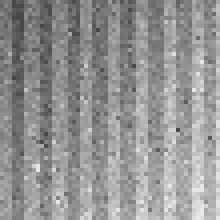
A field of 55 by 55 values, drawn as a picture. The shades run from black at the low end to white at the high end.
Mirror symmetry: none. Slope: up to the bottom right. Ninth with the highest average: bottom right. Stripes: upright, repeating 8 times.
